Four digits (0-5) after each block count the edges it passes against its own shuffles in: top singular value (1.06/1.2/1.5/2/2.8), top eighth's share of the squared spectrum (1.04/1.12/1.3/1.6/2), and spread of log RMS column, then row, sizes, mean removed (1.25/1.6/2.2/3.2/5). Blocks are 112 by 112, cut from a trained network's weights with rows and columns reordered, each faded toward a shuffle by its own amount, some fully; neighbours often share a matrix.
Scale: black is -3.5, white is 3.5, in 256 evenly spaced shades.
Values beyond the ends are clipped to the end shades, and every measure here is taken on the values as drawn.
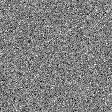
0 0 0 0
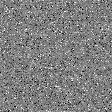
0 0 0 0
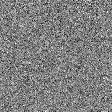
2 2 0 1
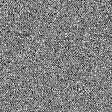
0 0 0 0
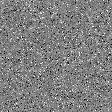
0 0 0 0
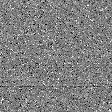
1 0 0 0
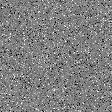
0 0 0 0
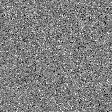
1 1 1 0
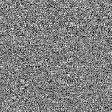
3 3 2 2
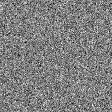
2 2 0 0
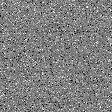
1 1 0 0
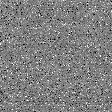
1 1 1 0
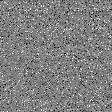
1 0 0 0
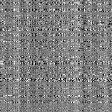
4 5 1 5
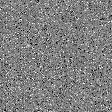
1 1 0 0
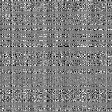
4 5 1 5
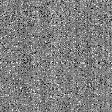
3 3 0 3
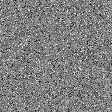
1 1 0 0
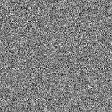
3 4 1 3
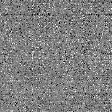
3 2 2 0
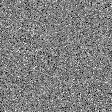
1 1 0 0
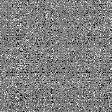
3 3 3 1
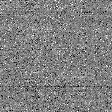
2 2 2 0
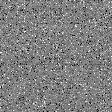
1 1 1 0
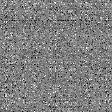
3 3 3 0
